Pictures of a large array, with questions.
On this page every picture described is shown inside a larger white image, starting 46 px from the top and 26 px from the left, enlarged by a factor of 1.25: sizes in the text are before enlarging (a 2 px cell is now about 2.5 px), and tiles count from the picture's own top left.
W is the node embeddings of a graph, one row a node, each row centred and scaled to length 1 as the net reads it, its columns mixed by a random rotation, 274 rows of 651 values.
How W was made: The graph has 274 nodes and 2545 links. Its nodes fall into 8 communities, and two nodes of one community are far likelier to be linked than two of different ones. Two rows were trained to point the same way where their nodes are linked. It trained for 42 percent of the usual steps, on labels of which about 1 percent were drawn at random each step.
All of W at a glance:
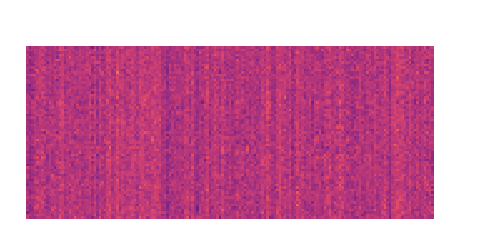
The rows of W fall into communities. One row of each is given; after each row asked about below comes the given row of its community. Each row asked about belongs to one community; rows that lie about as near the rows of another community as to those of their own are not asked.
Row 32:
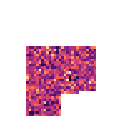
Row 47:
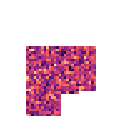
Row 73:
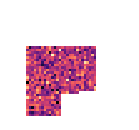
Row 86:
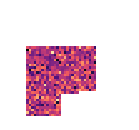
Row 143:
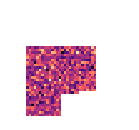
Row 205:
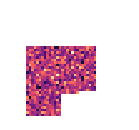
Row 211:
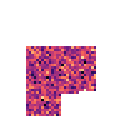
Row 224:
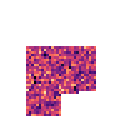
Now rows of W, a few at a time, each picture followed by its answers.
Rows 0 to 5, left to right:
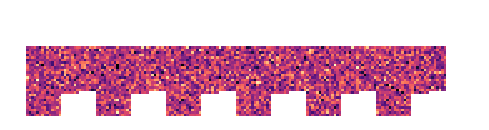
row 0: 32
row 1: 211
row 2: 32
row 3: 73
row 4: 211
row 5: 86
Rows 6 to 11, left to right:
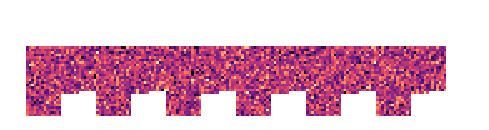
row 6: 86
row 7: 73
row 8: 224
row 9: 205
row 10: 47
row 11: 73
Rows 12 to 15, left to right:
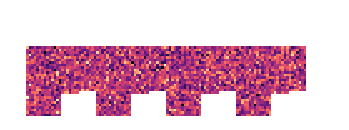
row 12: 73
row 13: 32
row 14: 47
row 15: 211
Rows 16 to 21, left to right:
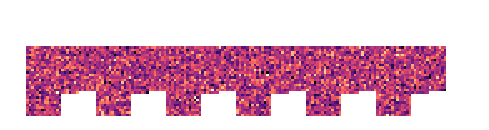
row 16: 205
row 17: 224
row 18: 86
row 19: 224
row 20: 224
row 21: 32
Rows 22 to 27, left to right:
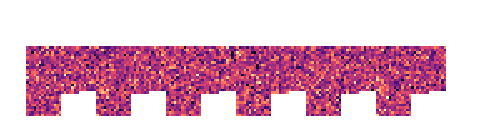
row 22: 32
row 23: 47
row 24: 205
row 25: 73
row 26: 205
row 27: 47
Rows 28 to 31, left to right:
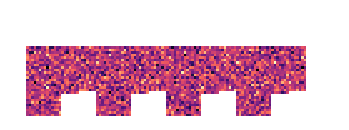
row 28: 32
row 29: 143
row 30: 224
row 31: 143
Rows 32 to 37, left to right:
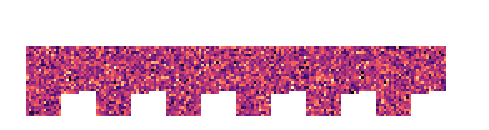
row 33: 143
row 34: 32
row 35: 86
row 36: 143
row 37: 47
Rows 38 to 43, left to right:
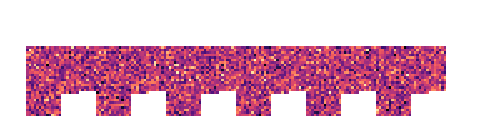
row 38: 211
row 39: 143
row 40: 143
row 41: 224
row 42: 211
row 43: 224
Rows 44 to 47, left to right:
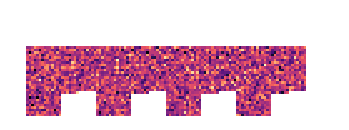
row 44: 205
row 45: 86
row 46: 205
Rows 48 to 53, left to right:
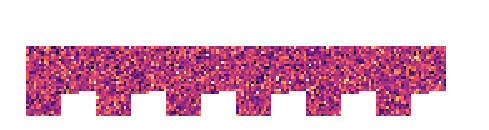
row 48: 32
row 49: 73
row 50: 143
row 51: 47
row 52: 47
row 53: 211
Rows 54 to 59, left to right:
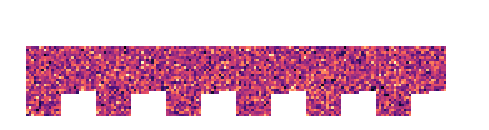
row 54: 224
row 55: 205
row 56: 143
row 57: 86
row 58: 47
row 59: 224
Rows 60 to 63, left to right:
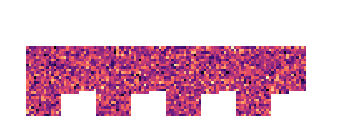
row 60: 224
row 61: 32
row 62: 143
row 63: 211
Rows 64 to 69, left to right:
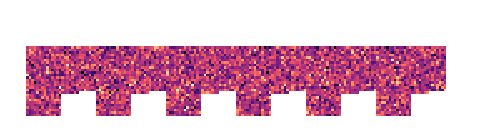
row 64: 211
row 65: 47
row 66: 73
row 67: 224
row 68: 224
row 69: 73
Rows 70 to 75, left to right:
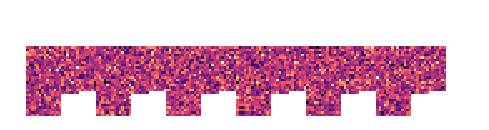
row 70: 211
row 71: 224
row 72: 86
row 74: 47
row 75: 32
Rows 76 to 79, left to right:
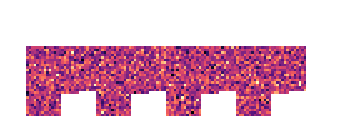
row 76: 205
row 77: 47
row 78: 143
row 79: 73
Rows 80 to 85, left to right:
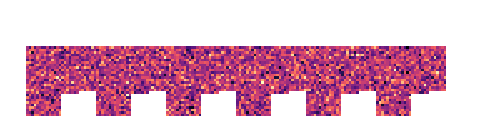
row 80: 143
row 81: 86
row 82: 143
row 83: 224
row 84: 211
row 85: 224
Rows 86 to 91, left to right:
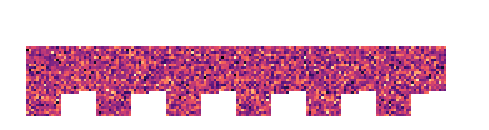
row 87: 32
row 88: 86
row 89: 86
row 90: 86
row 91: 32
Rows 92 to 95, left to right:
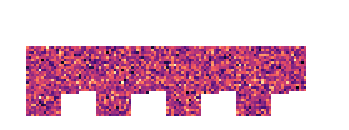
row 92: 32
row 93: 143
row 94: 86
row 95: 224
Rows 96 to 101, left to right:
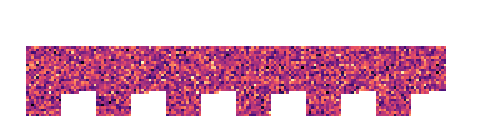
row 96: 205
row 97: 32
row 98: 205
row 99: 143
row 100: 86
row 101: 32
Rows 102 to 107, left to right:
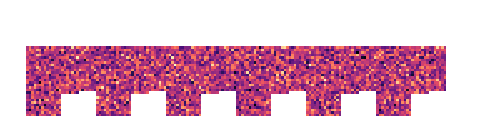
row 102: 211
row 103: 73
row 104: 205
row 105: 211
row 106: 86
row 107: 211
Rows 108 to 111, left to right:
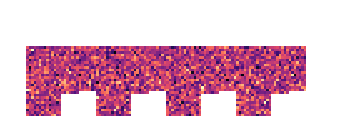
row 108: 47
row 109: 73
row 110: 224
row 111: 73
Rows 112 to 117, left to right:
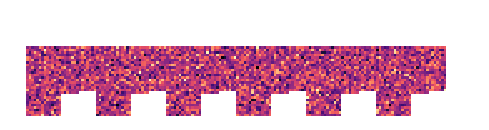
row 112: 224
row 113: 32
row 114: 86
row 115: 32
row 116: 73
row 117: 224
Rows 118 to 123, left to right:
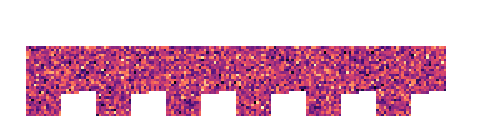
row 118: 32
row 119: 205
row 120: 224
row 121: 205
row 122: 205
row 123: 47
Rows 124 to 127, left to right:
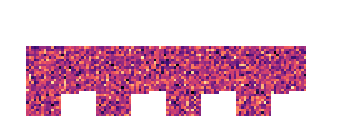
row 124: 224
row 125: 32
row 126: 86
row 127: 86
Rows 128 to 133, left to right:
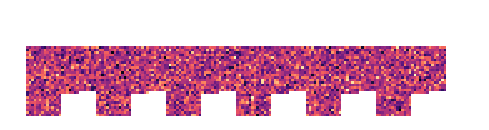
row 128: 205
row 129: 73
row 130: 86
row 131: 224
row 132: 143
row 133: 32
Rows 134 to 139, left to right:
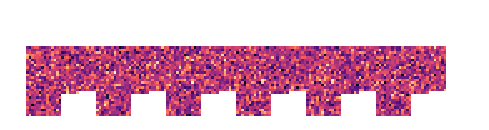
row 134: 205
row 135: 143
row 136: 224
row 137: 224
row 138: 224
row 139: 224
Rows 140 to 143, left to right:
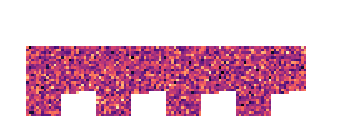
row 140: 73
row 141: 73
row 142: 32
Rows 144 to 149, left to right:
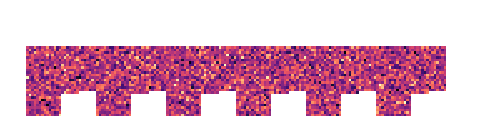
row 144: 32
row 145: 211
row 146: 32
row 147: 86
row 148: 211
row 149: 73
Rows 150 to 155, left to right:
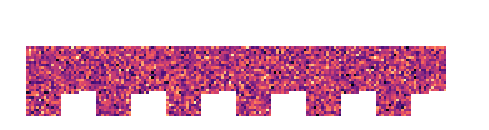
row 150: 211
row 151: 211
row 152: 73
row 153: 205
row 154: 86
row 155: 224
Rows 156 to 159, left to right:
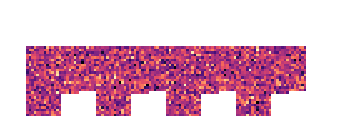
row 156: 205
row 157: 224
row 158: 86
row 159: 32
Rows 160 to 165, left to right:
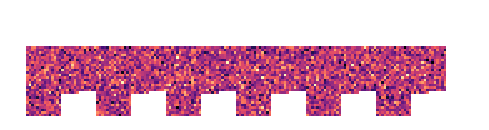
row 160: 205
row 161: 224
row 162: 143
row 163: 205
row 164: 47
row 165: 205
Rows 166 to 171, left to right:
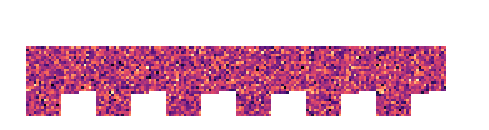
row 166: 211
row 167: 32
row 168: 32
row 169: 143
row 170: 47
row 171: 47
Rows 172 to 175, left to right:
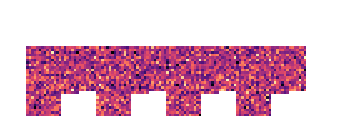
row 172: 86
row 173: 73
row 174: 86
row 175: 86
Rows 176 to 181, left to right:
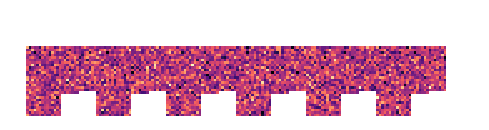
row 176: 47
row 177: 143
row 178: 86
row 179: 143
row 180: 205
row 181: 73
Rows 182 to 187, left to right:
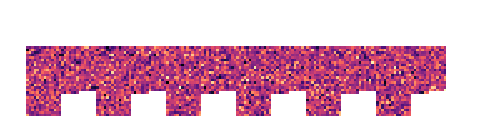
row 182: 47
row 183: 47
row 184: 32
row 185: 143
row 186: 47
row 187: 224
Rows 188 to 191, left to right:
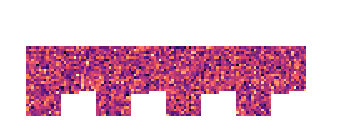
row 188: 73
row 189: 224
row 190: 47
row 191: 224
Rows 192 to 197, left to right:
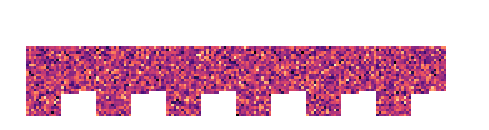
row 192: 86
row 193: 47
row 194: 86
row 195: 205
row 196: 47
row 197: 86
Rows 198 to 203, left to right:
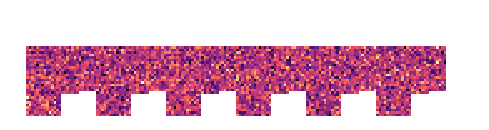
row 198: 73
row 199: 143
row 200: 86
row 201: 47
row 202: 224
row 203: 205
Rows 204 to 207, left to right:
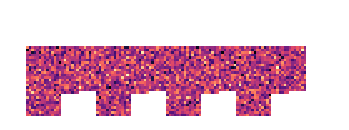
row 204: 47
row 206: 32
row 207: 205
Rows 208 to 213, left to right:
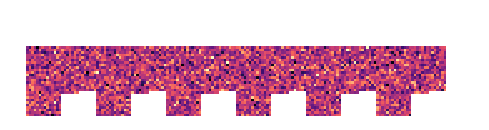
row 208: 73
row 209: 86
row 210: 32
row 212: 205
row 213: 73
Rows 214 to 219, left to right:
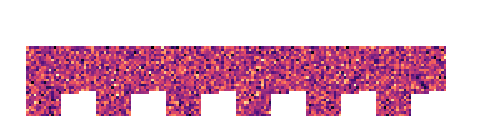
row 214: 143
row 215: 143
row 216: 224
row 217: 143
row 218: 32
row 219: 86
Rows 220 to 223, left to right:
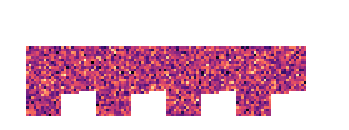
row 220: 224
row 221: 224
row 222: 73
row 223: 224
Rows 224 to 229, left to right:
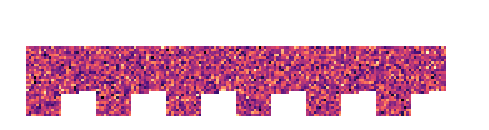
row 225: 143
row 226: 86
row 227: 47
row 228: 32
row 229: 143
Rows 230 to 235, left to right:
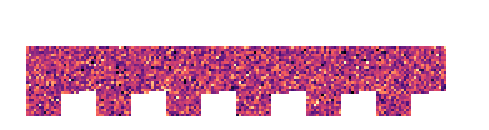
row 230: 73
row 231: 73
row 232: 47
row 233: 205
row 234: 143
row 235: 47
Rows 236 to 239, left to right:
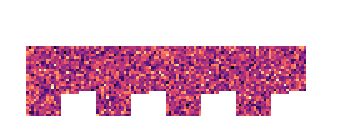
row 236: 73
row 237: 47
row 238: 32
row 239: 32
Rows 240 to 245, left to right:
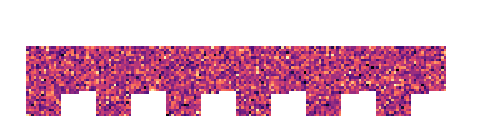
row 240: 47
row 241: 86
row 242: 211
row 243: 211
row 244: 32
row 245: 143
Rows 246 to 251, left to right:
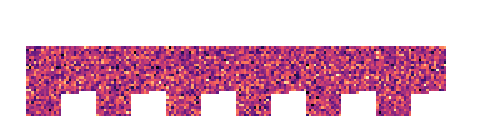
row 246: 47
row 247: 73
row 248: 73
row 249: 73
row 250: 205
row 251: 32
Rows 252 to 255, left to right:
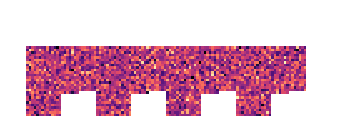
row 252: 47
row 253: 211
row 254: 211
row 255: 73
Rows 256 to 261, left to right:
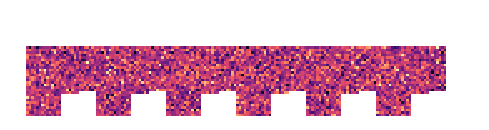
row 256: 73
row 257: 143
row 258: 205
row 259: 73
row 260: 211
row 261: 205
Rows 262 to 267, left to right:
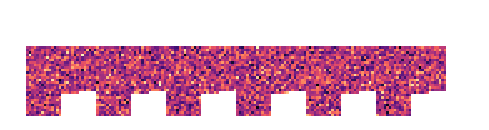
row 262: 205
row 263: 73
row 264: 224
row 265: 32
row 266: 73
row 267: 47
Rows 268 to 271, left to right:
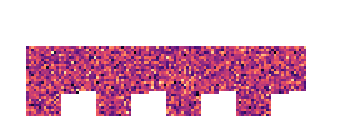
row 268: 86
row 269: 73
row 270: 224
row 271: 211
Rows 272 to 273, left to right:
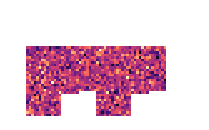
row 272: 224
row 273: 211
